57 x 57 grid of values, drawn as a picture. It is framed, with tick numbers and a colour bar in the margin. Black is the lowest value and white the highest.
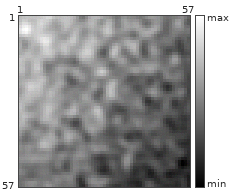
Slope: up to the top left. Mirror symmetry: none. Grain: blotchy. Stripes: none. Lone odd cells: none. Ninth with the lowest average: bottom right. Ninth with the highest average: top left. Odd rows or columns: none.
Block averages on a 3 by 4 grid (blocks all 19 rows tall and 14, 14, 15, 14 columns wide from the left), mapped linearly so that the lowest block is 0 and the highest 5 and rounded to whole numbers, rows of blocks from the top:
5 4 3 2
4 3 2 1
3 2 1 0
